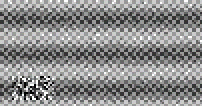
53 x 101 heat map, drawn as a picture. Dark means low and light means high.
In the bottom left lies a patch that is rougher than the rest. No overall slope runs across the table. Horizontal stripes repeat 3 times down the table. Values change most from cell to cell in the bottom left.
